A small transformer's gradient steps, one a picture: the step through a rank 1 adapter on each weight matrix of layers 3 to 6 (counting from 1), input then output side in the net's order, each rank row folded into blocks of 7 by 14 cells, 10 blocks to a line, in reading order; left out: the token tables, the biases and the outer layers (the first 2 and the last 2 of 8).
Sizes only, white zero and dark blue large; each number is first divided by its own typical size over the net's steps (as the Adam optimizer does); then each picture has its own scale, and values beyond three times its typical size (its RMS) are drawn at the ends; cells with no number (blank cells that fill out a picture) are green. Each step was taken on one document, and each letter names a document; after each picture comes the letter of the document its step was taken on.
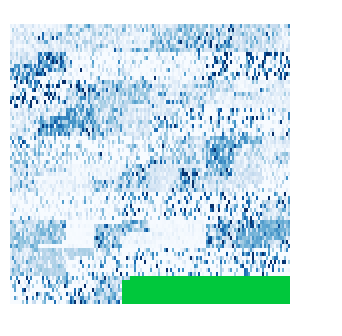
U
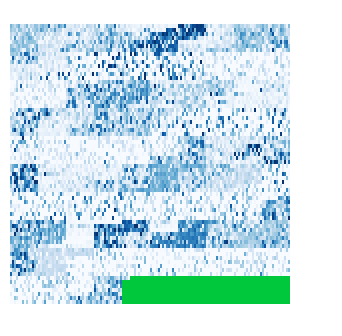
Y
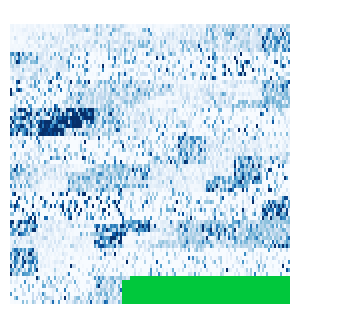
Y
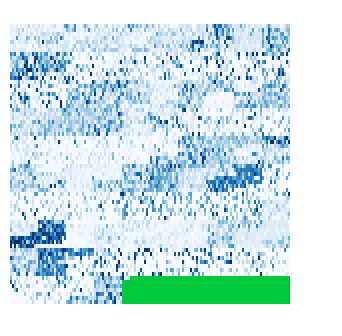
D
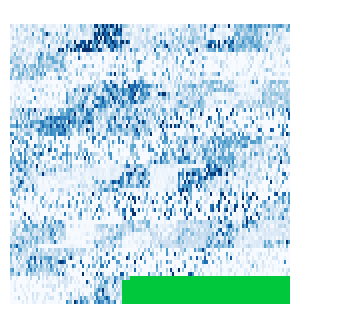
U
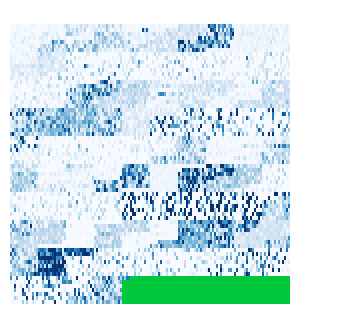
U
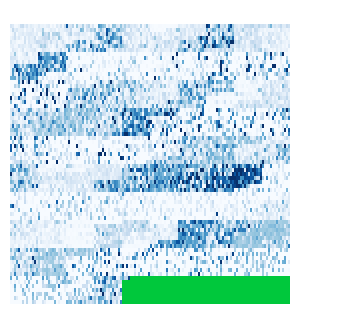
U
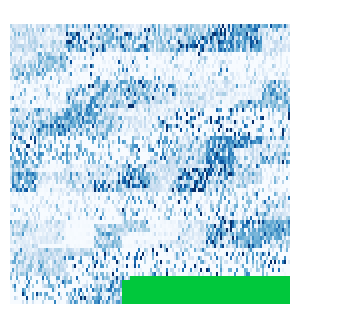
U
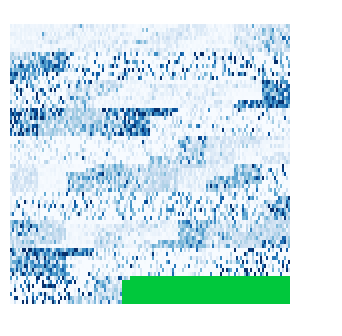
Y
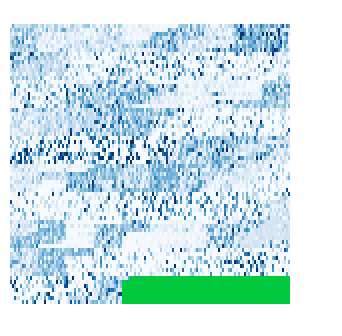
D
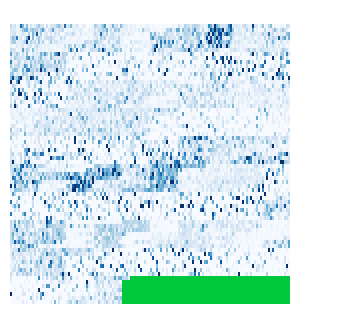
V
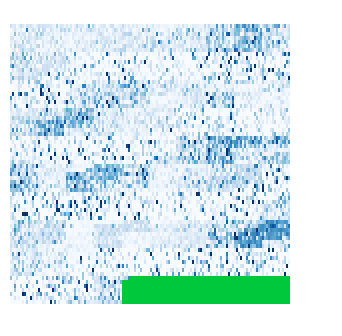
V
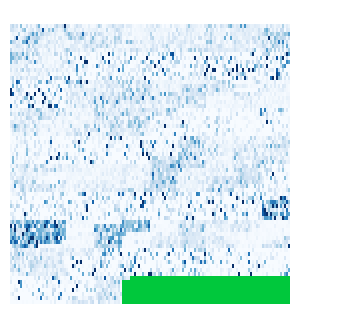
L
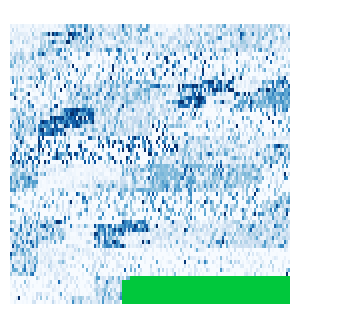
Y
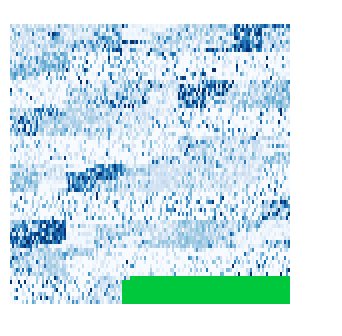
Y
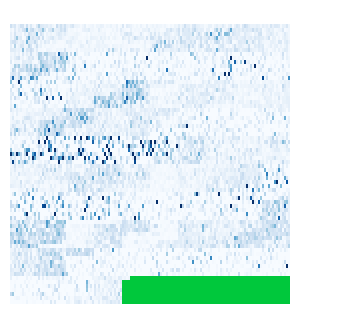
V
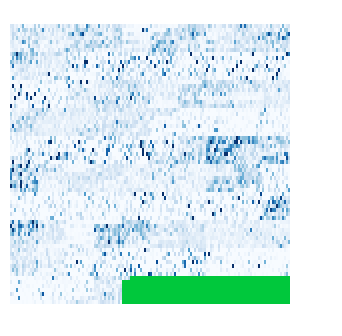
L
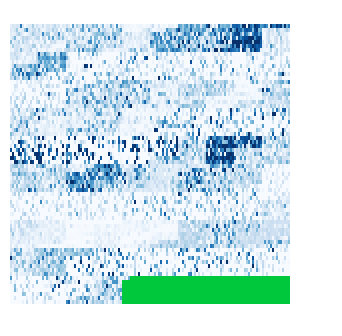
U
